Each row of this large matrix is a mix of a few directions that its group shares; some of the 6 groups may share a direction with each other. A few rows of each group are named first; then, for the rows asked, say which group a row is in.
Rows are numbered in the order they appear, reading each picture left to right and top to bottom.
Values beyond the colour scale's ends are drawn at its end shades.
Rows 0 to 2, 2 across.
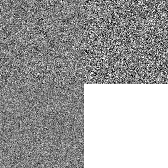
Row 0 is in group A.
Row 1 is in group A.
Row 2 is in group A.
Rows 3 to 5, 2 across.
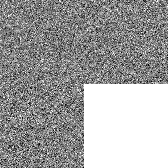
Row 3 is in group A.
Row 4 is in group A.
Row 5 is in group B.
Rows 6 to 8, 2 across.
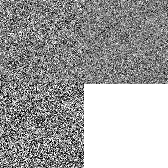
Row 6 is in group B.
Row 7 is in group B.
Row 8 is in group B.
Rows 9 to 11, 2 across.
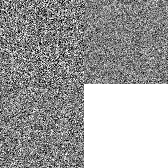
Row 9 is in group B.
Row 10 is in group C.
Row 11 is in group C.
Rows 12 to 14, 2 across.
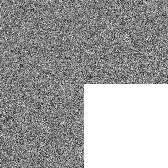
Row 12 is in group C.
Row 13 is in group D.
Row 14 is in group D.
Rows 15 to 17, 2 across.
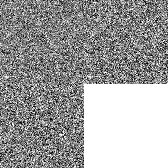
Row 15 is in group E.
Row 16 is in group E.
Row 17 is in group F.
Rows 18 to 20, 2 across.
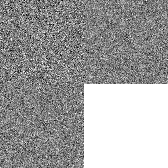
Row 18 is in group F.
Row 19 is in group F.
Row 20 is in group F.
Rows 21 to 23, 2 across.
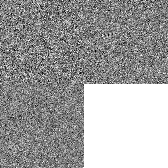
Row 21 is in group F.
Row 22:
C
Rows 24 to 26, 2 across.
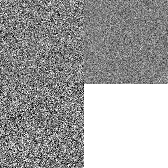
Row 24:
D
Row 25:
B
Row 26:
B
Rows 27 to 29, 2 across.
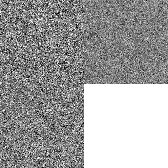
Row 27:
B
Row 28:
D
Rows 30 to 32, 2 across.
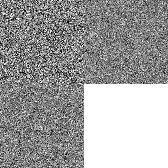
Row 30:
F
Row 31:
D
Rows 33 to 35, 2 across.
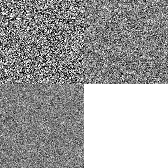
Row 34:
A
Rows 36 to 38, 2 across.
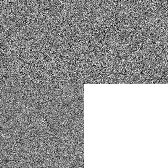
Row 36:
E
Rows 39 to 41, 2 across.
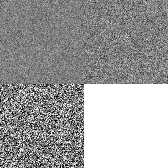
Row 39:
B
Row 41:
C
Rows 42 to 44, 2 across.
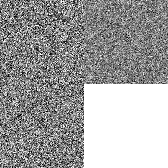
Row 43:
C
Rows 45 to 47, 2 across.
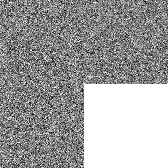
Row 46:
E
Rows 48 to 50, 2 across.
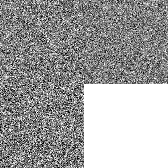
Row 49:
A
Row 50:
A
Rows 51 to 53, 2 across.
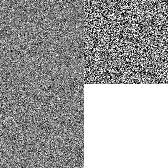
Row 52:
F
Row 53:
D
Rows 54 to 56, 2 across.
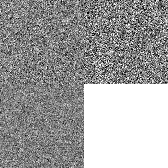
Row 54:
A
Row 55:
B
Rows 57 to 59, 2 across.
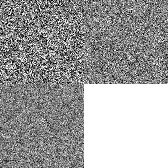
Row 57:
F
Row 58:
E
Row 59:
E
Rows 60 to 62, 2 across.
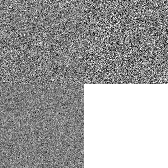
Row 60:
C
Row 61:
B
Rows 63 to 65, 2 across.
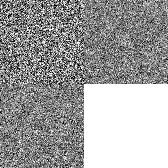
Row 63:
A
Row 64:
C
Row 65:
C
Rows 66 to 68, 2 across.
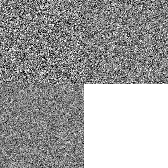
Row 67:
C
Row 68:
A
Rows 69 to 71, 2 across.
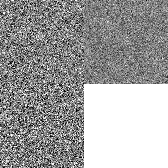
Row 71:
C
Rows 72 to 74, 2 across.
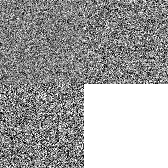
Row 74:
B
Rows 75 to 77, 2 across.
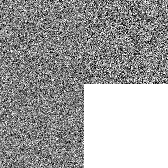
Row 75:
C
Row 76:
A
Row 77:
C
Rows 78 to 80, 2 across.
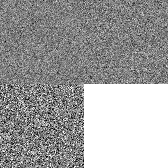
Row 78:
B
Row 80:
F
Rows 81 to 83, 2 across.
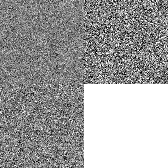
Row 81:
C
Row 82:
B
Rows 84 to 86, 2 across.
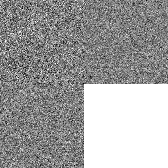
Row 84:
B
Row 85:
D
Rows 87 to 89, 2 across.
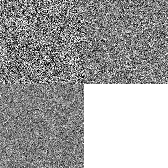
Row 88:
F
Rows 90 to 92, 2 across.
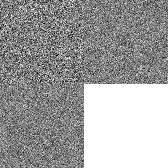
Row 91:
C
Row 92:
E
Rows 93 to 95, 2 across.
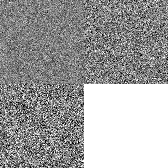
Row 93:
E
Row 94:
C
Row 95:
E
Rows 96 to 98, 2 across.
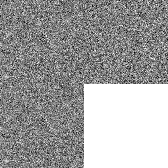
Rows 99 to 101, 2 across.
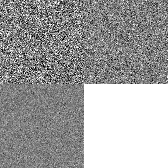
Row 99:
F
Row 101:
A
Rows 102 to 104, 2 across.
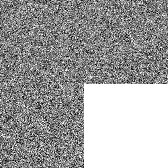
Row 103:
D
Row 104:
D
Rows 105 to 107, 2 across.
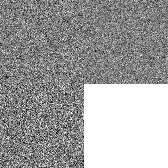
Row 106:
C
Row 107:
B
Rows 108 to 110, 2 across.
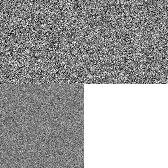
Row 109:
A
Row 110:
D
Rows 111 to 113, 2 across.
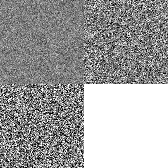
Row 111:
C
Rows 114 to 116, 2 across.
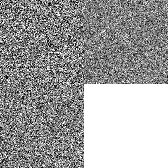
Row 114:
D
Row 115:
B
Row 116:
F
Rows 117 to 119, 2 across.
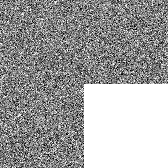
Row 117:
F
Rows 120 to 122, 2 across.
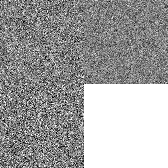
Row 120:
E
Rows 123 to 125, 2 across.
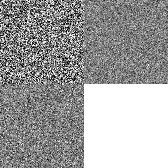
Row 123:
A
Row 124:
A
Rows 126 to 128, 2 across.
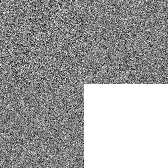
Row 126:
B
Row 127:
F
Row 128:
F
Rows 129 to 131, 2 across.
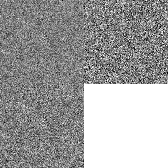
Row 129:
D
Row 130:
F
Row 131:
E
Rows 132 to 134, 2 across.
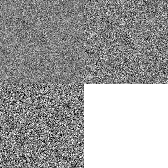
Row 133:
D
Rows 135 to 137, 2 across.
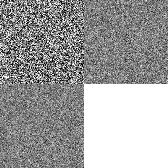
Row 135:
E
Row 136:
A
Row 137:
E
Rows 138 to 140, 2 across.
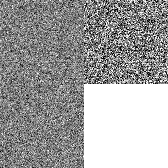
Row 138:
A
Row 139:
C
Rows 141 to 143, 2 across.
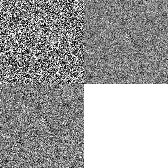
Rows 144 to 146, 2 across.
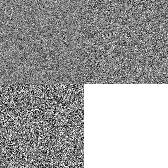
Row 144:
F
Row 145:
C
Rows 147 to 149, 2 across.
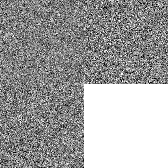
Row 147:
D
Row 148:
A
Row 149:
B
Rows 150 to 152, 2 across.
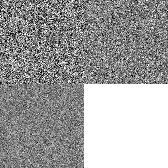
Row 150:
B
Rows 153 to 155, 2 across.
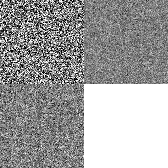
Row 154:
B
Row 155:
B
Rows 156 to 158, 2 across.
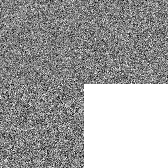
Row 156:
A
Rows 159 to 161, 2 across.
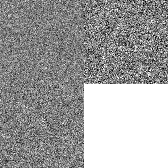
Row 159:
A
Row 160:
C
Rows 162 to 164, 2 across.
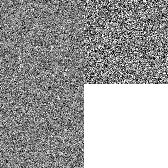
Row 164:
D
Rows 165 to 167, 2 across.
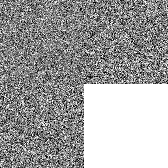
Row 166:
E
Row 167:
F
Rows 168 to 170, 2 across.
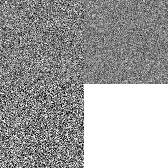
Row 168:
A
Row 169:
A
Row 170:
B
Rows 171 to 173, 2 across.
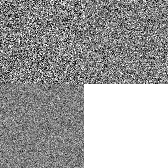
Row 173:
D
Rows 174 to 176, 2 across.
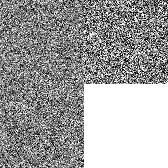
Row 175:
D
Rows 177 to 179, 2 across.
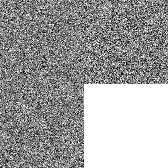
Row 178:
A
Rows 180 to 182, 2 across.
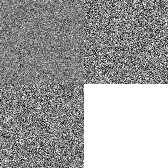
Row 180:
C
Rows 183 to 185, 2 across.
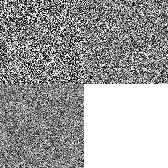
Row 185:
E
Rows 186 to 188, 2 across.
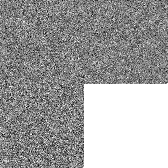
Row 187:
B
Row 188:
E
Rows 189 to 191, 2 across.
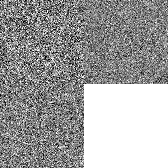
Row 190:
B
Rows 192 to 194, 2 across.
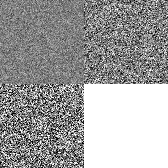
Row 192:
F
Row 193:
C
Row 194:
C
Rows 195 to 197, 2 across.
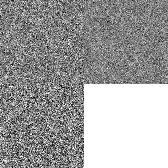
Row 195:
B
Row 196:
E
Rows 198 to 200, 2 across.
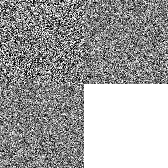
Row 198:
A
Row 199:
E
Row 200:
F
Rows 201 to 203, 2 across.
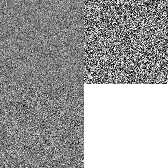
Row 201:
F
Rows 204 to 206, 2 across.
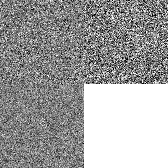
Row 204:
A
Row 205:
A
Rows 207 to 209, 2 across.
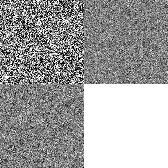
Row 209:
B
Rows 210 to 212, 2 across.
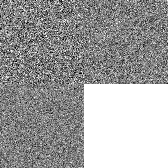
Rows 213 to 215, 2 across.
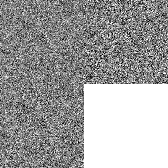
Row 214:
C
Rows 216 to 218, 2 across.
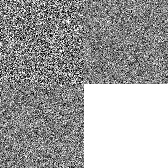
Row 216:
F
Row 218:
A
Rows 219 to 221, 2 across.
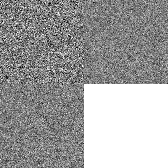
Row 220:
E
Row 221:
A
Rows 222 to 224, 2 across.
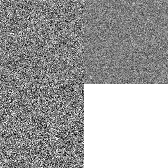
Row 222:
B
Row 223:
D
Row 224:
C
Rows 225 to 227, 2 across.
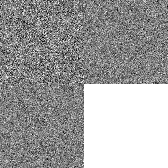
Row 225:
E
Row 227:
F
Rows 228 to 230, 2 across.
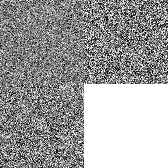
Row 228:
A
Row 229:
F
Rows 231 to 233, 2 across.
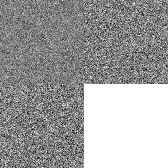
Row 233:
A
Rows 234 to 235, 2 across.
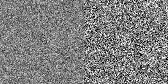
